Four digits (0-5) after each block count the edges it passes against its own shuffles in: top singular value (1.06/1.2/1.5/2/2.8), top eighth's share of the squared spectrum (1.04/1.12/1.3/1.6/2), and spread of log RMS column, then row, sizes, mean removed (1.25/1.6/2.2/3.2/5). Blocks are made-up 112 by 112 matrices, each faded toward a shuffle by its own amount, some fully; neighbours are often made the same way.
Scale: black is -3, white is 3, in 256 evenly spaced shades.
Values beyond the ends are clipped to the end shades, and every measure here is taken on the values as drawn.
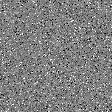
0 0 0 0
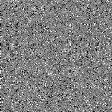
4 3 1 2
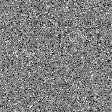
3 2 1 0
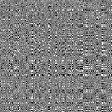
5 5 4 4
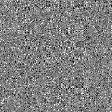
4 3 2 2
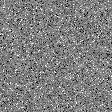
1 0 0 0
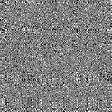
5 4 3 3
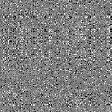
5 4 3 3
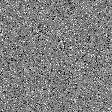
2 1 0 0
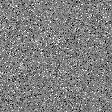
2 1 0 0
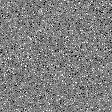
0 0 0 0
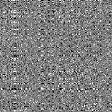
5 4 3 3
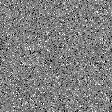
3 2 1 1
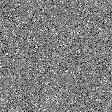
2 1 0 0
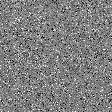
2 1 0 0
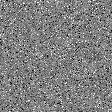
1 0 0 0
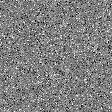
2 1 0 0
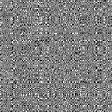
5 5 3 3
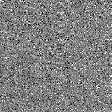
4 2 1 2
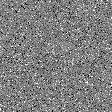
1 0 0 0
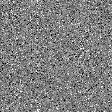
2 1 2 0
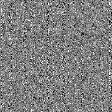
3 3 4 0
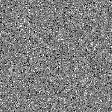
1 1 1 0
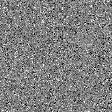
2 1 2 0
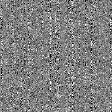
3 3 4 0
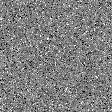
0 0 0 0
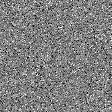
1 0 1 0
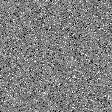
0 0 0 0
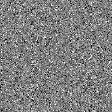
3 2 3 0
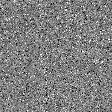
1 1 1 0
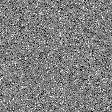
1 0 0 0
